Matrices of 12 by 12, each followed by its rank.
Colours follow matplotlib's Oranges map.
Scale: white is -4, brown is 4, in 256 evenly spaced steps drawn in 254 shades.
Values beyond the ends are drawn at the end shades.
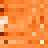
two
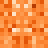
two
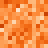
full rank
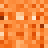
two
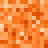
full rank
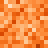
full rank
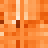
two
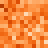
full rank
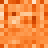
two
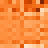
two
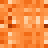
two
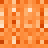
two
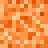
full rank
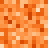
full rank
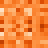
two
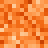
full rank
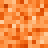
full rank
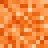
full rank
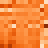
two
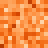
full rank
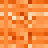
two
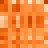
two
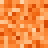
full rank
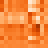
two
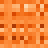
two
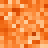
full rank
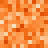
full rank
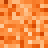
full rank
